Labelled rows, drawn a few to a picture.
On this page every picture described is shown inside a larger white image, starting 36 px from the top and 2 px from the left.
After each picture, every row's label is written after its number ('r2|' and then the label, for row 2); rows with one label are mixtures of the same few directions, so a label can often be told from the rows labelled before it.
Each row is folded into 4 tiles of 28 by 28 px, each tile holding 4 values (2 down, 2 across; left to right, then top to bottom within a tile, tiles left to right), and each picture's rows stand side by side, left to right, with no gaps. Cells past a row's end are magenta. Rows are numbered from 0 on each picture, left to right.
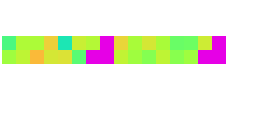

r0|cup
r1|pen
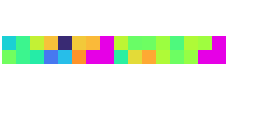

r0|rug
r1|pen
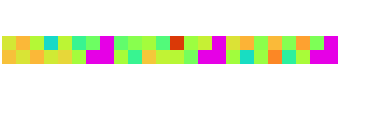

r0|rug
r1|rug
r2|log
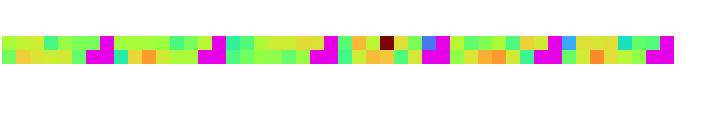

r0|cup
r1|pen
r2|rug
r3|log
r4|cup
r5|cup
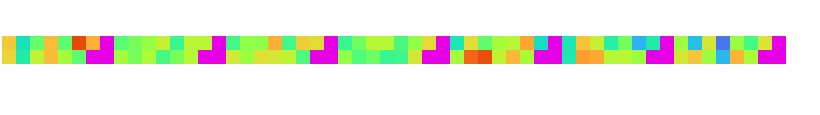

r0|cup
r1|rug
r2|cup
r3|rug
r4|pen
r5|cup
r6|log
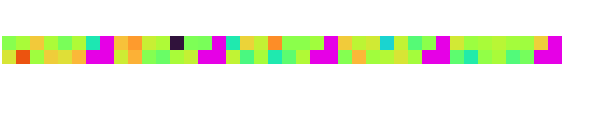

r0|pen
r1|rug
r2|cup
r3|cup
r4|pen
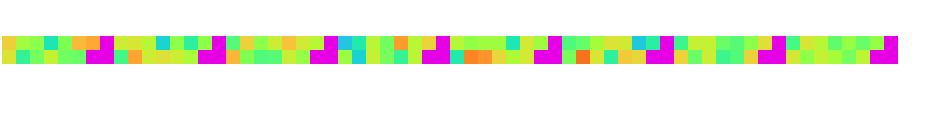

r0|log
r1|cup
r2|pen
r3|rug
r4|pen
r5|log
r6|rug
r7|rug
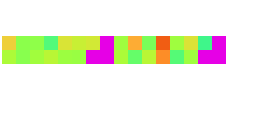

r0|cup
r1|log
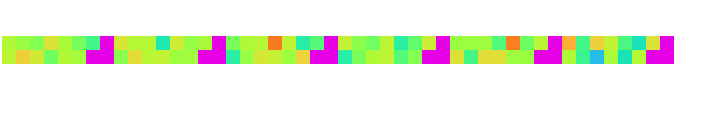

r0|log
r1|cup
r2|log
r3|pen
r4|rug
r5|pen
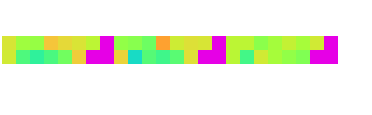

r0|cup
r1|cup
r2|pen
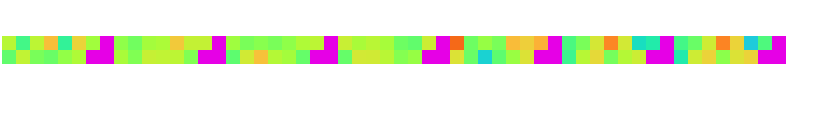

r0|rug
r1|rug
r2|pen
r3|pen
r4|cup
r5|log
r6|log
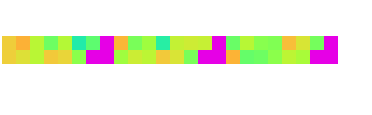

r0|rug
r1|cup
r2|pen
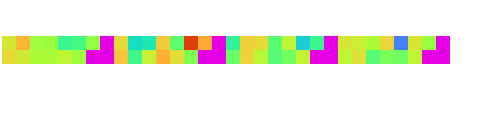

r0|rug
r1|cup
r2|cup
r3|rug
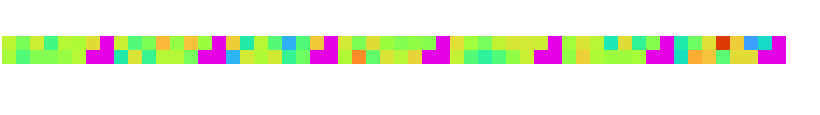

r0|log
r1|rug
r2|pen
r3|pen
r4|cup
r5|cup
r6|log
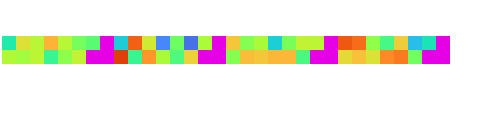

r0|cup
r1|rug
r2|cup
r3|rug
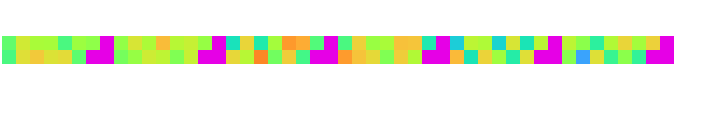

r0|cup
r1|log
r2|pen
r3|pen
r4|rug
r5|pen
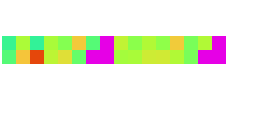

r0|pen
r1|rug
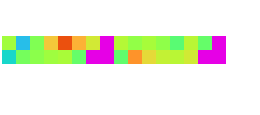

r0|rug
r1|pen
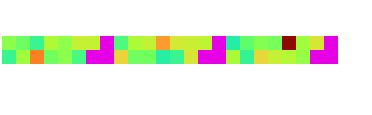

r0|pen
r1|cup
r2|rug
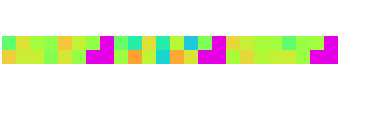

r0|pen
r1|log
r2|rug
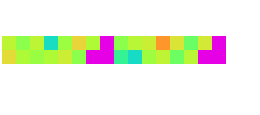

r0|log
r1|log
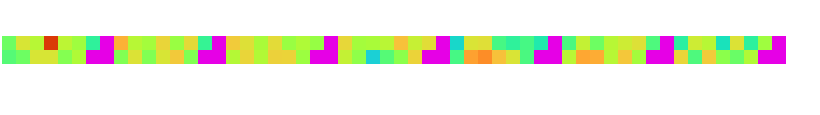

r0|log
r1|rug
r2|rug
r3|cup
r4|cup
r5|pen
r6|rug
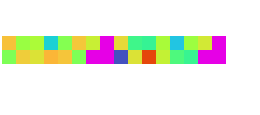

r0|cup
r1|pen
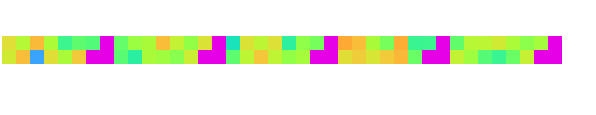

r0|pen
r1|log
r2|cup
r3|rug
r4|cup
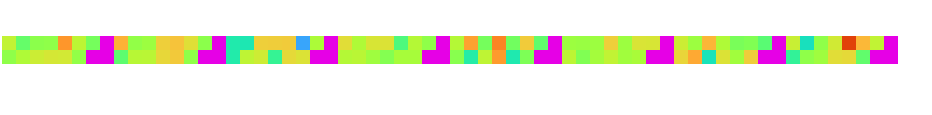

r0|rug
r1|rug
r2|log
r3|rug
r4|log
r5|cup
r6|pen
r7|rug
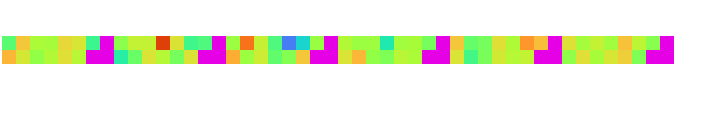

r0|pen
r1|log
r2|rug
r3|log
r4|cup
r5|rug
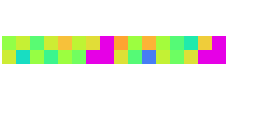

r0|pen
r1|pen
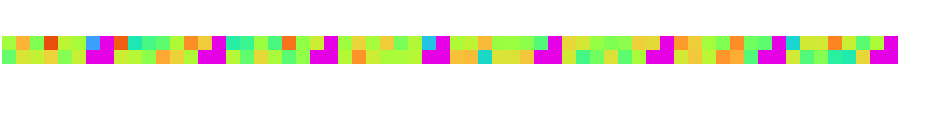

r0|log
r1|cup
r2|rug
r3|log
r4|pen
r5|log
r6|rug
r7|cup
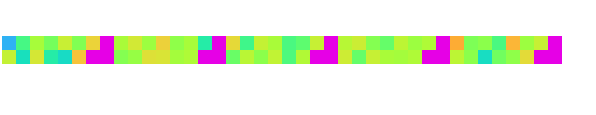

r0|rug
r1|log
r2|pen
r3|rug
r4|cup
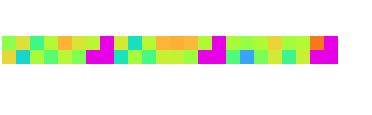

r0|pen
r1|rug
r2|log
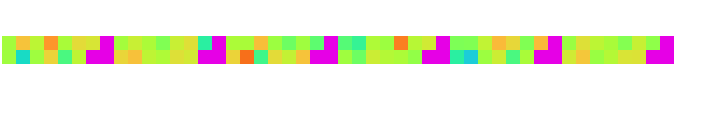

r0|log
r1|pen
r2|pen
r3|rug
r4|log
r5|pen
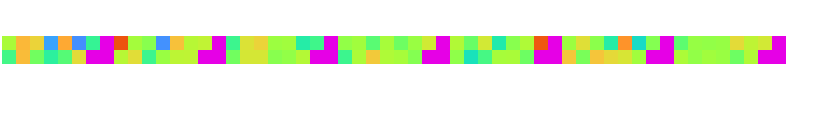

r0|cup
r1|cup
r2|cup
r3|pen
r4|log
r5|rug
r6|rug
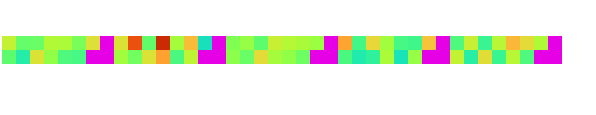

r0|pen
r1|log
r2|pen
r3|pen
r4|pen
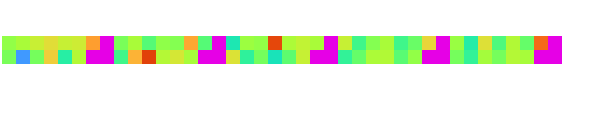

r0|log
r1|pen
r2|cup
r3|pen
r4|log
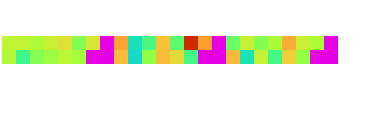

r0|pen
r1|cup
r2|pen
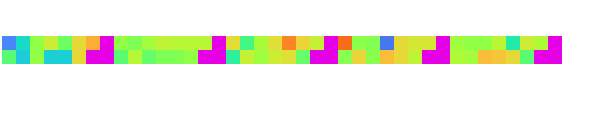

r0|rug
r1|rug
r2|rug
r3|cup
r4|cup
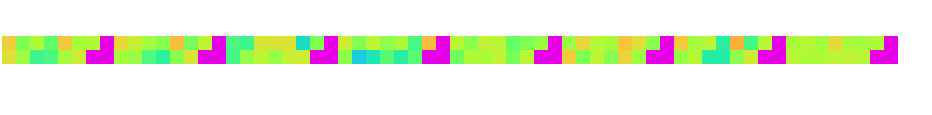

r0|cup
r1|cup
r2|log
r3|pen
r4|pen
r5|pen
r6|cup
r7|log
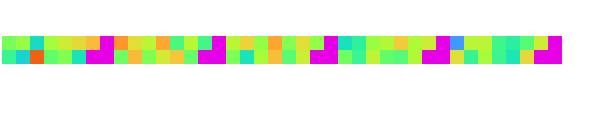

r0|pen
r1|rug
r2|log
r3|rug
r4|rug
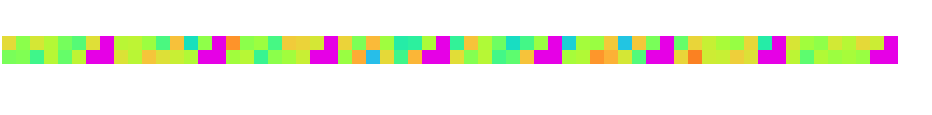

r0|pen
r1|rug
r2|cup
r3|pen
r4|rug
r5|cup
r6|pen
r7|cup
